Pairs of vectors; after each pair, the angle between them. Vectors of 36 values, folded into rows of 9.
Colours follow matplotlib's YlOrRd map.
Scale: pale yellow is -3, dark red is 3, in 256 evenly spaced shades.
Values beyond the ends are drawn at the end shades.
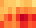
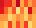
partly opposed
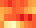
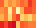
partly opposed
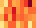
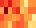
orthogonal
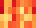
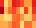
nearly parallel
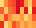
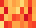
nearly opposite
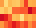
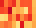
partly opposed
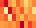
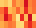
partly opposed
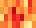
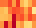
partly aligned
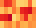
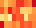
nearly opposite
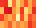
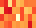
nearly parallel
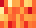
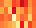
orthogonal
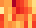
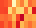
partly opposed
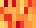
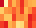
nearly opposite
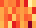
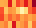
orthogonal
